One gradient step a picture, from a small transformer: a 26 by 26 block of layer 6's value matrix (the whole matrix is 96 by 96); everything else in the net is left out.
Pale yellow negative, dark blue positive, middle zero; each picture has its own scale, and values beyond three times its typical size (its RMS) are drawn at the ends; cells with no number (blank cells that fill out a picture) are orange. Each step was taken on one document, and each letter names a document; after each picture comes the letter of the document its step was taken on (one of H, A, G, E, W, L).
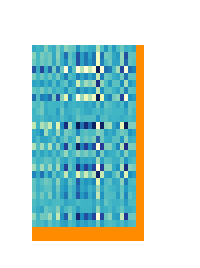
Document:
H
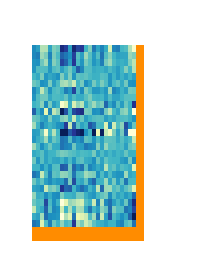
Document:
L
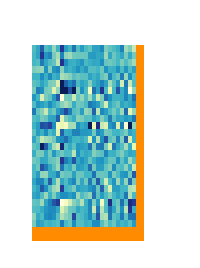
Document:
L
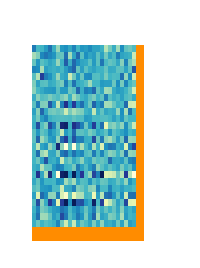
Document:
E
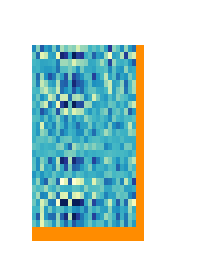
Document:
E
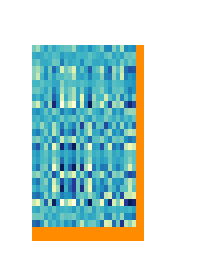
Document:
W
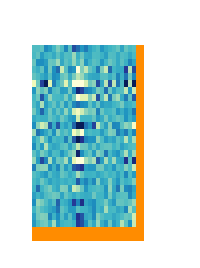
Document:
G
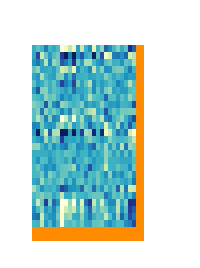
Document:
L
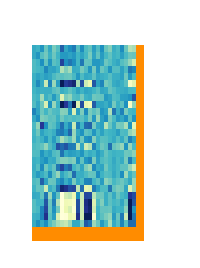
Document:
L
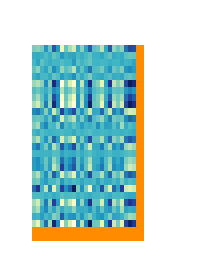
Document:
W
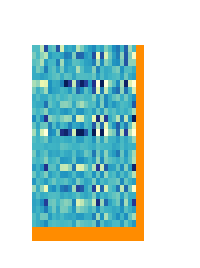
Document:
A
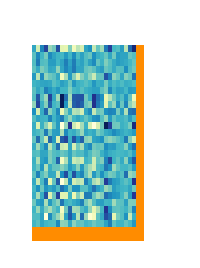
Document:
E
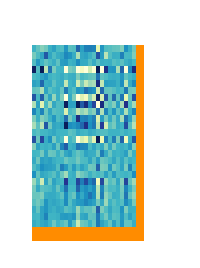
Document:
H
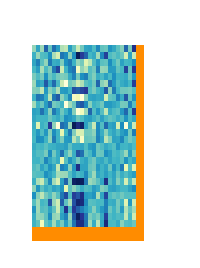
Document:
G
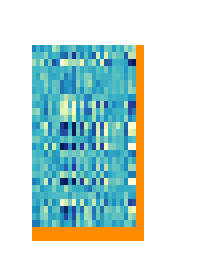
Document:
L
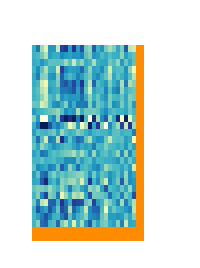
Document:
E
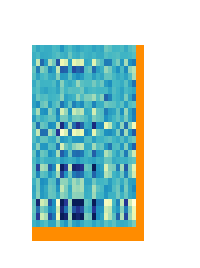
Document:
E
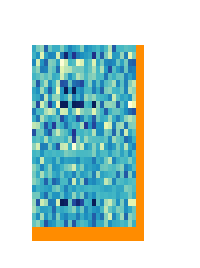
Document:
E
